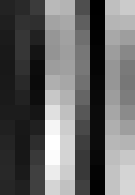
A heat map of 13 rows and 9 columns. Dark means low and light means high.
Stripes: upright, repeating 2 times. Ninth with the highest average: bottom middle. Grain: streaks running down. Average level on the scale: 40%.
